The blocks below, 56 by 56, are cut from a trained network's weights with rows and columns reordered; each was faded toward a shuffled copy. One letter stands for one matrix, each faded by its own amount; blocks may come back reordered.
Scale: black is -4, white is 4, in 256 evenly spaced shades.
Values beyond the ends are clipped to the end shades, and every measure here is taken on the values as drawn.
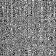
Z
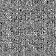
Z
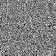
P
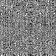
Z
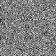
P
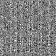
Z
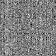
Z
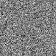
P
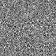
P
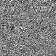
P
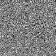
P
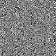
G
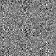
G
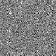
G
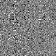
G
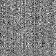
Z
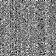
Z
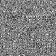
P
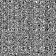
Z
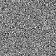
P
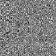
G
